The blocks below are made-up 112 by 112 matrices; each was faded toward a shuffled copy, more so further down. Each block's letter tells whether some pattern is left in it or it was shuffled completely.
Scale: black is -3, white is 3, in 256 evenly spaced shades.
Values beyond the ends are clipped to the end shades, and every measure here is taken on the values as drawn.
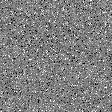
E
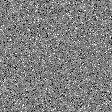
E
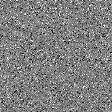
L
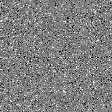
L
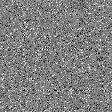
L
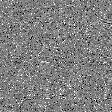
L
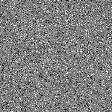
L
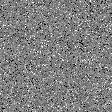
E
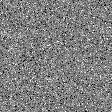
E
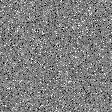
E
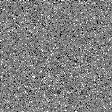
L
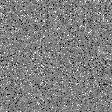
L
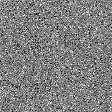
L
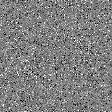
L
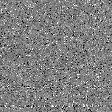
L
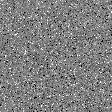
E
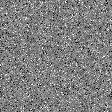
E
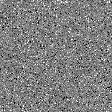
L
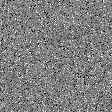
E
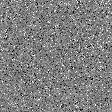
E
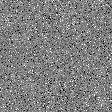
E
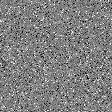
L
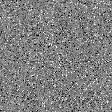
L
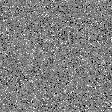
L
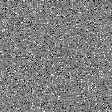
L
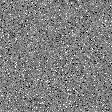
E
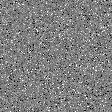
E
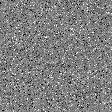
E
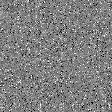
L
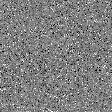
L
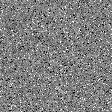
E
